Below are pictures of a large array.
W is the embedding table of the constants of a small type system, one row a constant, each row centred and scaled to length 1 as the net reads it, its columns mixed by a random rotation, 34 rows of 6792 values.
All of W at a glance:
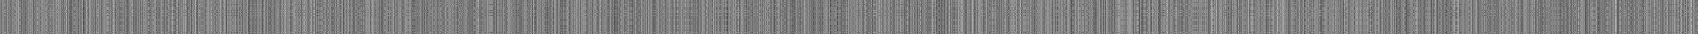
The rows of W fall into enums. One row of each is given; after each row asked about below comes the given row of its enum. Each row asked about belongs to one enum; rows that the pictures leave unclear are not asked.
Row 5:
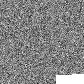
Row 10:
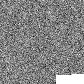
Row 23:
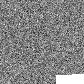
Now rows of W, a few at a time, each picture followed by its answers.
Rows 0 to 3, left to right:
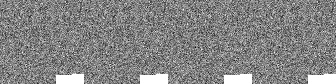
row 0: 5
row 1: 5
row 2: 23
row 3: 5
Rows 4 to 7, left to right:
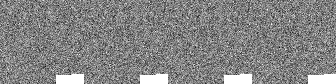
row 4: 10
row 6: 5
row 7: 23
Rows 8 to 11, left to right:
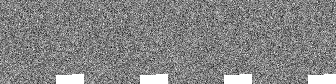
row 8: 23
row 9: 23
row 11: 5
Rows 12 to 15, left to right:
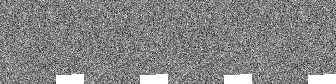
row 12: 10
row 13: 23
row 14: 23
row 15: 10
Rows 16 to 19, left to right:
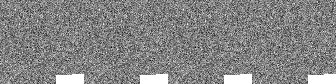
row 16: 23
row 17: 23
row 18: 23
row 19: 5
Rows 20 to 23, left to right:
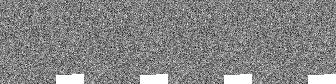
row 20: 5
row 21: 23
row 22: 23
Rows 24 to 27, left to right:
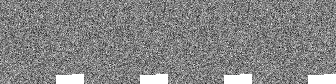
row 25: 5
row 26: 5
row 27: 23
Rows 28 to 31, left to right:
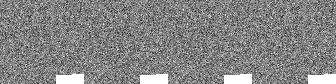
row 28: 5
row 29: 23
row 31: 5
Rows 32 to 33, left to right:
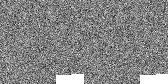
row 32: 10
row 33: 5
